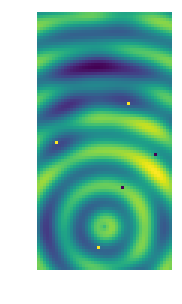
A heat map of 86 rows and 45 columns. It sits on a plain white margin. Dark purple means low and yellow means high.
Rings: centred on the bottom middle. Lone odd cells: 5, 3 higher and 2 lower than their neighbours. Ninth with the highest average: middle right. Average level on the scale: 50%. Ninth with the lowest average: top middle.
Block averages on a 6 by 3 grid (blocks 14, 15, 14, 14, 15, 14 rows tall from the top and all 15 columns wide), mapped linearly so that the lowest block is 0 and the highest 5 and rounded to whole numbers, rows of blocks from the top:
3 3 4
2 0 2
2 3 4
3 4 5
2 3 4
2 3 3
